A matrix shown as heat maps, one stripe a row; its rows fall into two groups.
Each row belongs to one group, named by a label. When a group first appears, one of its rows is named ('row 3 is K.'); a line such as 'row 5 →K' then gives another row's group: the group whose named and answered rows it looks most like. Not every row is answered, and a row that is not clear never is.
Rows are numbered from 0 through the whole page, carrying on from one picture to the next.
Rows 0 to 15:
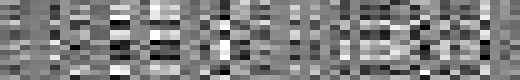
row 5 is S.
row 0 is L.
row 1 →L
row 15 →S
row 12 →L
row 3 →L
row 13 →L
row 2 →L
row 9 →S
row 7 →L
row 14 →L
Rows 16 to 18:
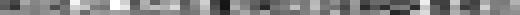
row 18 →L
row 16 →L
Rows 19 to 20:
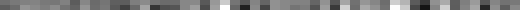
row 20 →S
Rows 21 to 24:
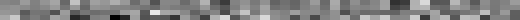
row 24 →S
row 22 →L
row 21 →L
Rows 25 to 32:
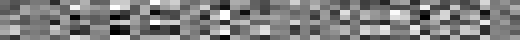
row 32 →L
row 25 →L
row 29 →L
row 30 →S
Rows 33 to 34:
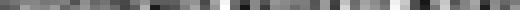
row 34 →S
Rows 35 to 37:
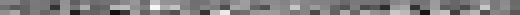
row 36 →L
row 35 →L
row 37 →S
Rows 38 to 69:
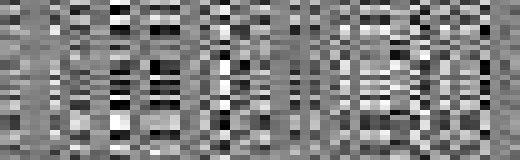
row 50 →S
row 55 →S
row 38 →L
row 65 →S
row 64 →S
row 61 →L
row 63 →L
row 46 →L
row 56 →S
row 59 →S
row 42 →L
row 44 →S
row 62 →L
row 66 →L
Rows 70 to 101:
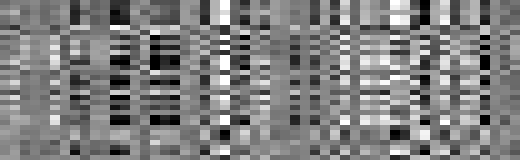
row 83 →S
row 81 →S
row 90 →S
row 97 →L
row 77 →S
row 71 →S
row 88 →L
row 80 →L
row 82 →S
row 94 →S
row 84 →L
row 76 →L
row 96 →L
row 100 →S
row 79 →S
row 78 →L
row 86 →S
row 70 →S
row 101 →L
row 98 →L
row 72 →S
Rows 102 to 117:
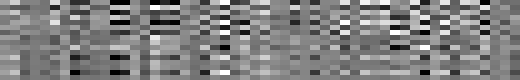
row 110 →L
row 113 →S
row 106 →S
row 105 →L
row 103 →L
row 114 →L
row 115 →L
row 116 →S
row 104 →S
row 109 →L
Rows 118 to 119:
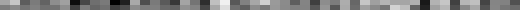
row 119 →S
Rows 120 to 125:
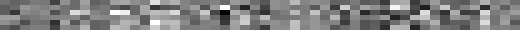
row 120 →L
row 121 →S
